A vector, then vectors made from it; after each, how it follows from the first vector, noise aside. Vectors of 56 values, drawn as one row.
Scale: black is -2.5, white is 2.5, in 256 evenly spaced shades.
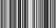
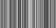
shrunk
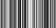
copied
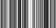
copied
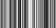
copied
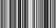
copied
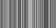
shrunk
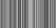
shrunk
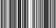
copied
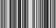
copied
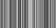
shrunk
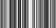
copied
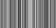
shrunk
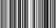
copied
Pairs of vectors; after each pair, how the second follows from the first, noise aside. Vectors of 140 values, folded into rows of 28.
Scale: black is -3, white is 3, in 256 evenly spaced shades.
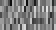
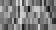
shuffled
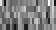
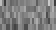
shrunk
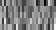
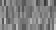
shrunk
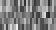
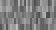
shrunk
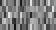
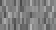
shrunk
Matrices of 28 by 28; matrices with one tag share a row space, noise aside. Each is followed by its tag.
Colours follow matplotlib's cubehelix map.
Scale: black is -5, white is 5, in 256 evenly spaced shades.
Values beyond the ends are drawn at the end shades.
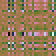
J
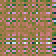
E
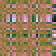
E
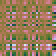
E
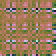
E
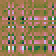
J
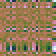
E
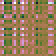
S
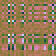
J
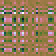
S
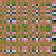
E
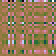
J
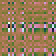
J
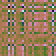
J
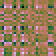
S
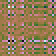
J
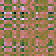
S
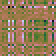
J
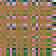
E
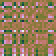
S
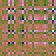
J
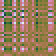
S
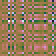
J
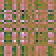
S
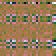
E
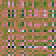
J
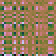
S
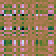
S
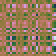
E
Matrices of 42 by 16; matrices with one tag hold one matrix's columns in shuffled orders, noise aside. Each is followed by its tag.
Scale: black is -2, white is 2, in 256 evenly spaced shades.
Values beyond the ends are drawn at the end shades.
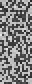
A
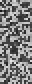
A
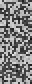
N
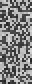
A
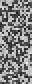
A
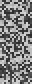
N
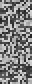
N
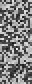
N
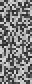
A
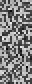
A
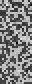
A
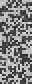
A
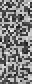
A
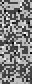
N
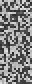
A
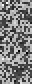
N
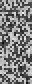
A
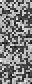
N
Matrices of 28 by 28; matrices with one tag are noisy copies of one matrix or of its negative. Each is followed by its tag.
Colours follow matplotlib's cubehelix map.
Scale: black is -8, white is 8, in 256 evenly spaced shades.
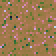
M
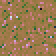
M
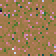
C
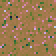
M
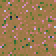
M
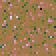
M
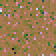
C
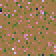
C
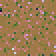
C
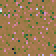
C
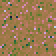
M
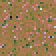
M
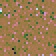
C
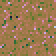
M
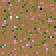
M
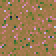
M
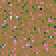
M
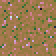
M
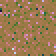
C
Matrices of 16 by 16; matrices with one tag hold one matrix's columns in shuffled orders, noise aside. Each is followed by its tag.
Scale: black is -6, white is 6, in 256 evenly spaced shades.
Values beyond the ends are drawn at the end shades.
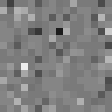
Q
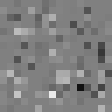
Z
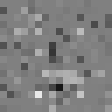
Z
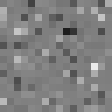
Q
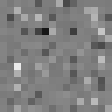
Q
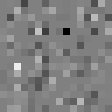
Q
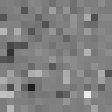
Z
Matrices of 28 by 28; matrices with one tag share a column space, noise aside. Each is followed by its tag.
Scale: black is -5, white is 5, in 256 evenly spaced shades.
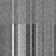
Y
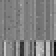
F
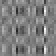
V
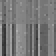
Y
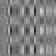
V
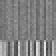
F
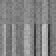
Y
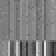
F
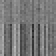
Y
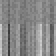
Y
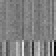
F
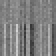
Y
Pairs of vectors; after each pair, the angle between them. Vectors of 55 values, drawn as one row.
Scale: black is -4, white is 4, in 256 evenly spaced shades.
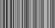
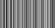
nearly parallel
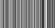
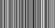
partly opposed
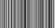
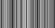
partly opposed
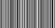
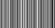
nearly parallel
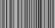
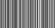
nearly opposite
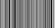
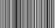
partly aligned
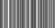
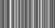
partly opposed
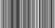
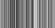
partly aligned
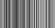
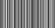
orthogonal
